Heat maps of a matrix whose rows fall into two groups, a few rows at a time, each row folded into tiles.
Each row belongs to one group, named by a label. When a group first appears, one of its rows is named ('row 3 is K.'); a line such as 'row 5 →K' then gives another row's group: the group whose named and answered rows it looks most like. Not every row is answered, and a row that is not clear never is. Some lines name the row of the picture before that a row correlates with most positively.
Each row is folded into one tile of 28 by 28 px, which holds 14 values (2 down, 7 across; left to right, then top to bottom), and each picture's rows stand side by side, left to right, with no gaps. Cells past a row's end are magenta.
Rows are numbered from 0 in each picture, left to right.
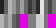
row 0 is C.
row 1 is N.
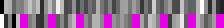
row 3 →N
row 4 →C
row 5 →N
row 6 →N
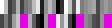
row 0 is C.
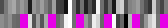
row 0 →C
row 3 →N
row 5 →N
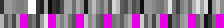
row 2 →C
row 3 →C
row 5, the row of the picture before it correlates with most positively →1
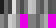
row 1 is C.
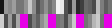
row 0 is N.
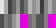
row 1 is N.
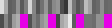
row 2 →N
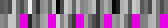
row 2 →C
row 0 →N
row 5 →N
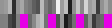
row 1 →N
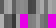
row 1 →C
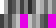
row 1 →C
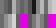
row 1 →C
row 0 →N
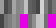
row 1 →N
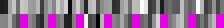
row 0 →C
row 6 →N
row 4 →C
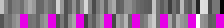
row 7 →C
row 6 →N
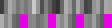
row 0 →C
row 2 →C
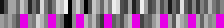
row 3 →C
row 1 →N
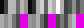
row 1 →C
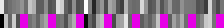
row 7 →N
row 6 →N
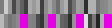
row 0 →C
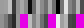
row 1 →C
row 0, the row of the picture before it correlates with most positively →1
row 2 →C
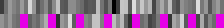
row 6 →N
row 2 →N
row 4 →C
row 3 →N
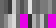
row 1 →N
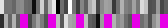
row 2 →N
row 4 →C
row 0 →N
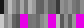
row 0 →C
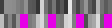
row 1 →N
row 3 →N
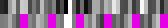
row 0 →C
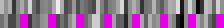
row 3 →N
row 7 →C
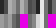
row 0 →C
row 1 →N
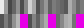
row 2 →N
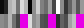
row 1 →C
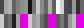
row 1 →C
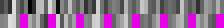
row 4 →N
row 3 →N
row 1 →C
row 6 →N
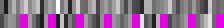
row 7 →N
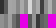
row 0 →C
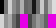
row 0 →C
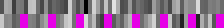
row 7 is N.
